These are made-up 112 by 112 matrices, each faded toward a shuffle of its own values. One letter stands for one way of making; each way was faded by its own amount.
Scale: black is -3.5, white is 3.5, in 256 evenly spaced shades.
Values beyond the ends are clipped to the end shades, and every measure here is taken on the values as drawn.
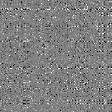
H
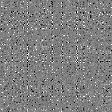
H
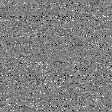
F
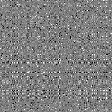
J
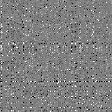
H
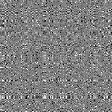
J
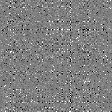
H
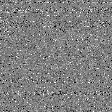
F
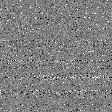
F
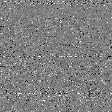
F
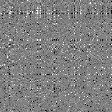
H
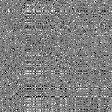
J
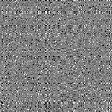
J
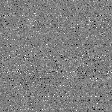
F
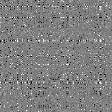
H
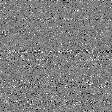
F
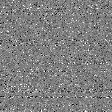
F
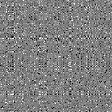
J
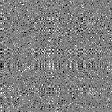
J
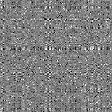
J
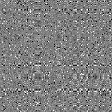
J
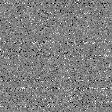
F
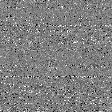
F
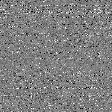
F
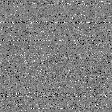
F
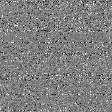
F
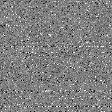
F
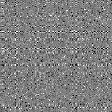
J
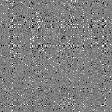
H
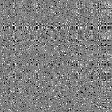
J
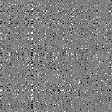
H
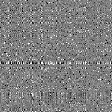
J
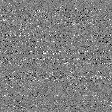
F
